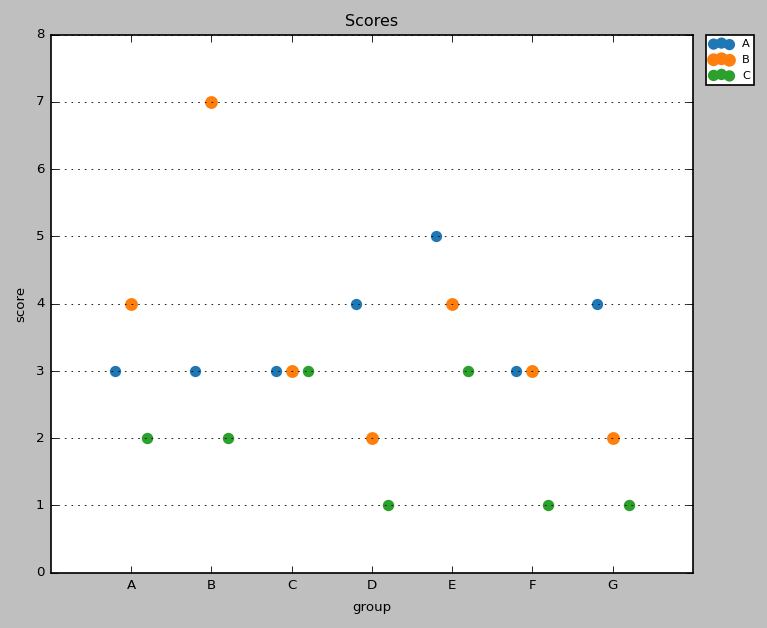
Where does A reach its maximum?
E
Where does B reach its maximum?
B
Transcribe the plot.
Title: Scores
x-axis: group, ticks A B C D E F G
y-axis: score, ticks 0 1 2 3 4 5 6 7 8
Legend: A, B, C
Values:
A: 3 3 3 4 5 3 4
B: 4 7 3 2 4 3 2
C: 2 2 3 1 3 1 1
